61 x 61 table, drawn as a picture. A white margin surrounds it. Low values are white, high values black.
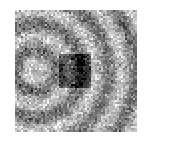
Ninth with the highest average: centre. Rings: centred on the middle left. Odd patch: higher, in the centre. Slope: none.
